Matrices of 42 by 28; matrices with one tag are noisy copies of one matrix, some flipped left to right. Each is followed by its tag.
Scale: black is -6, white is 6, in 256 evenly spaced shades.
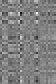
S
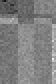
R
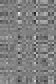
S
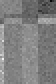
R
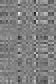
S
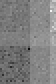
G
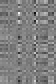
S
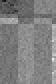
R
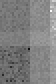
G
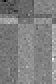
R
